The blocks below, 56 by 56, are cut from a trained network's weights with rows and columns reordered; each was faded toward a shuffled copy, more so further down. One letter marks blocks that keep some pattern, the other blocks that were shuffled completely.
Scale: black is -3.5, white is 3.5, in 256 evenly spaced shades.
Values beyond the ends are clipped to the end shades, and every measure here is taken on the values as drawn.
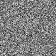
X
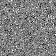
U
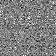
X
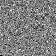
X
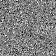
X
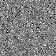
X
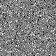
X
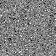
X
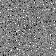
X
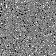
U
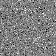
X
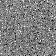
U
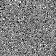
X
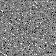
X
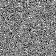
U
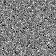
U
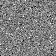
U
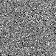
X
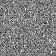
X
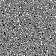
U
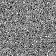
X
